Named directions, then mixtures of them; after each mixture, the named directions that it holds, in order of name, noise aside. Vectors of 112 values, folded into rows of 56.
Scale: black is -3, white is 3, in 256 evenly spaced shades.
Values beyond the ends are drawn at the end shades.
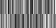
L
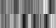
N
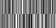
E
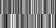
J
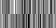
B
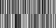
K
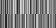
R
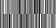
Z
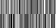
J, K, Z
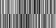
B, Z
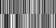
J, K, L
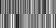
J, K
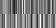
B, E, R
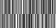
E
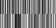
K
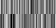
J, K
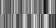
J, N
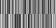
B, E, K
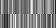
J, L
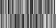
L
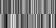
J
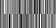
Z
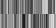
L, N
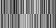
B, Z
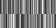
J, L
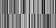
K, L, Z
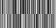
J, K, R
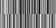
R, Z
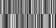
J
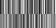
L, Z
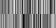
B, L, N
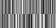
E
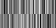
L, Z
